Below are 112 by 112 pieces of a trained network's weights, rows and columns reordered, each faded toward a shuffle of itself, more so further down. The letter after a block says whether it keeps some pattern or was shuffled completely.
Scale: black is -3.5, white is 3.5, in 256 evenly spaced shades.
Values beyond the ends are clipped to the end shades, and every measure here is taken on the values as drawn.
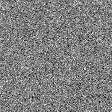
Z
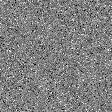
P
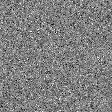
P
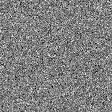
P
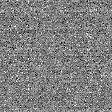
Z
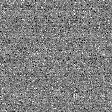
Z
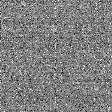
Z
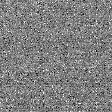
Z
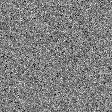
P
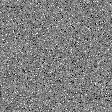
P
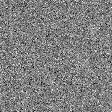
Z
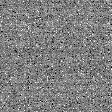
Z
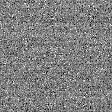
Z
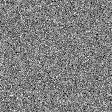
P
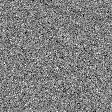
P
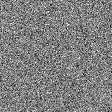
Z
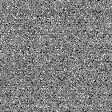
Z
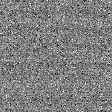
Z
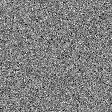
P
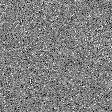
P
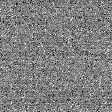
Z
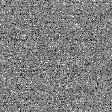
Z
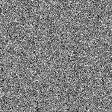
P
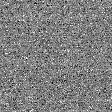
Z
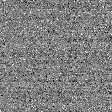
Z
